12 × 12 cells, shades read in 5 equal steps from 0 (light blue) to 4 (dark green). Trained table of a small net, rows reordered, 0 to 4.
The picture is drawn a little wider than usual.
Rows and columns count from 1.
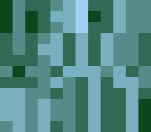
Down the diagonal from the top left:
4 2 4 2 1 3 1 1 3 3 1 4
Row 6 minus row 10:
2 2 1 1 -1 1 -2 2 -2 -1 1 -1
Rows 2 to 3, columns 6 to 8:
1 0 4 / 1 0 3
